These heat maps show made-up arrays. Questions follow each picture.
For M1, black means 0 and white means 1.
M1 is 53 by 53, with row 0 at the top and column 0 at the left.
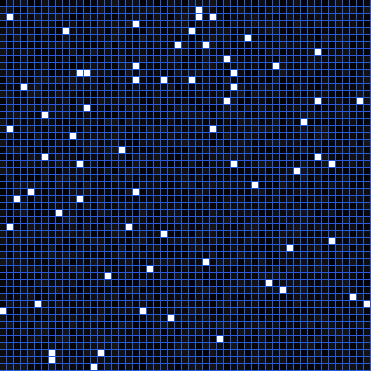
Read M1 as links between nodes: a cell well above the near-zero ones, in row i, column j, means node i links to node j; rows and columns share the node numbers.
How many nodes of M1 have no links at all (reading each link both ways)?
2
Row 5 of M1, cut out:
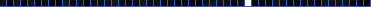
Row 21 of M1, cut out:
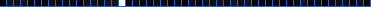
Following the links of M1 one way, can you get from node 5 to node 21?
yes
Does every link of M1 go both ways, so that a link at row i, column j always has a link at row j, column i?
no
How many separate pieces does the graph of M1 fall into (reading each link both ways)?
7
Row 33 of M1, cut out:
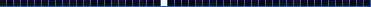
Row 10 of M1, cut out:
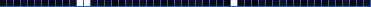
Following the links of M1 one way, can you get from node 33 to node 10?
yes
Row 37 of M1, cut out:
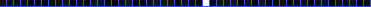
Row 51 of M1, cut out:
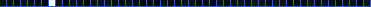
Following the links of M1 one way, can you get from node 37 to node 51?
no
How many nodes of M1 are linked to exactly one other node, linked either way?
11
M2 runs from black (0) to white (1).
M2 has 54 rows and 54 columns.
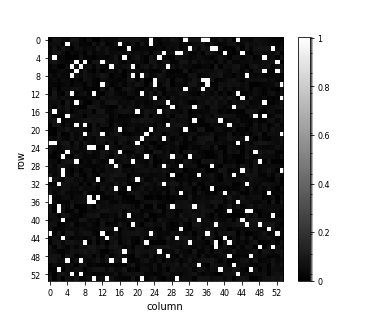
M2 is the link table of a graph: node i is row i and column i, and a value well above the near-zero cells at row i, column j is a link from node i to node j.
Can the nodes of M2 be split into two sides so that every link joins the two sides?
no
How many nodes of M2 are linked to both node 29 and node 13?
2
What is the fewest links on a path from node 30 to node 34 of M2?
1
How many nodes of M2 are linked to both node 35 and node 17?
0
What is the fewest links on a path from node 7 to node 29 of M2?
6
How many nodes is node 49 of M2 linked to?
4
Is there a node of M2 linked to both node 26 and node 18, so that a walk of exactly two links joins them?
no
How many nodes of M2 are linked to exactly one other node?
0
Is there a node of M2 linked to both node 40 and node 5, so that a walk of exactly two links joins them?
no
